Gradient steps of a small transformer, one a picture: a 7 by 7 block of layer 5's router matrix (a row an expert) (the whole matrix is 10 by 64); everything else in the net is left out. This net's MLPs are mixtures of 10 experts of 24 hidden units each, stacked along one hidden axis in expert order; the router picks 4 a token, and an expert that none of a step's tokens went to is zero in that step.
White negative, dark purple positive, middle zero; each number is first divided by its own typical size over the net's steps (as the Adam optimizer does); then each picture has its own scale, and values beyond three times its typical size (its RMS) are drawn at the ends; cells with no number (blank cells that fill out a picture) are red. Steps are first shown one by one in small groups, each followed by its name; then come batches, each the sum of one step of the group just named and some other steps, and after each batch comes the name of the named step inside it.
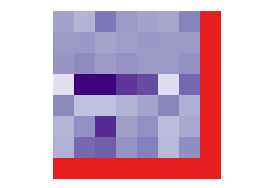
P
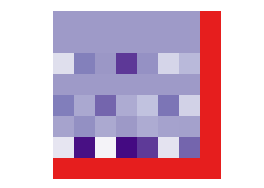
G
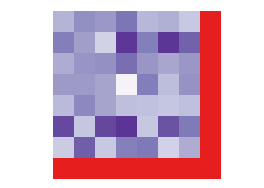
G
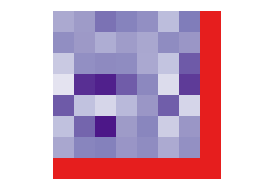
P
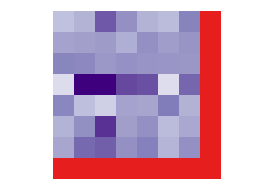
P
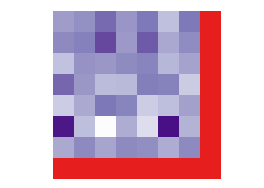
G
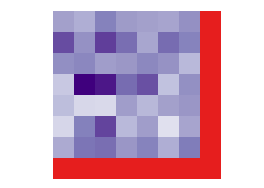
P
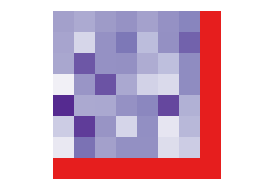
G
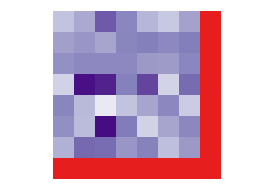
P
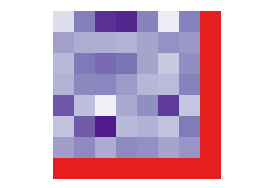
G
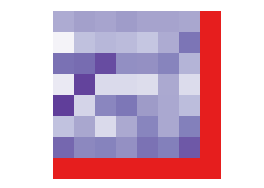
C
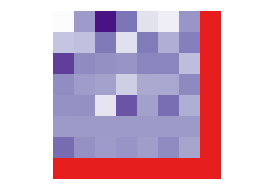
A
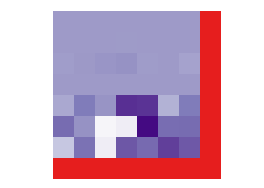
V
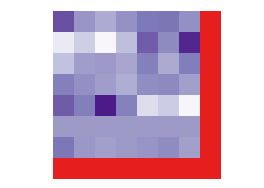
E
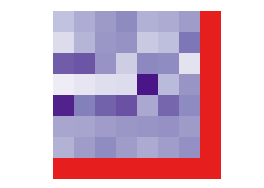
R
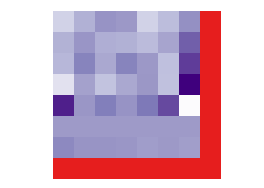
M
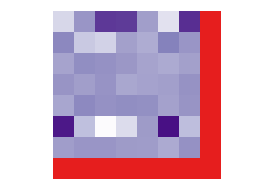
A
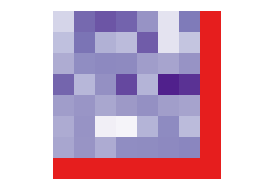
V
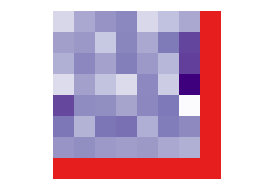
M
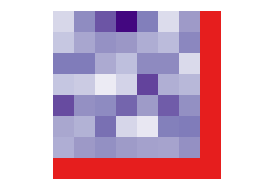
R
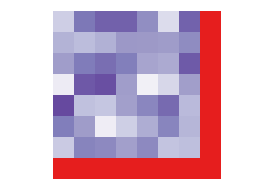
C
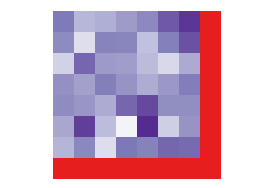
V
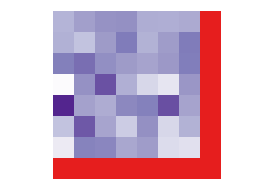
R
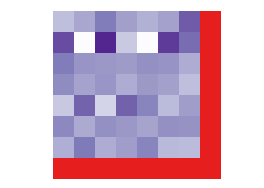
A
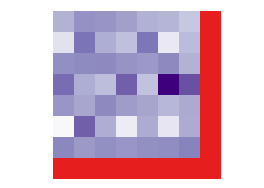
C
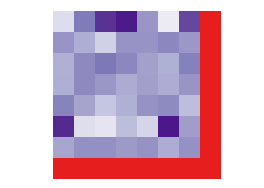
C
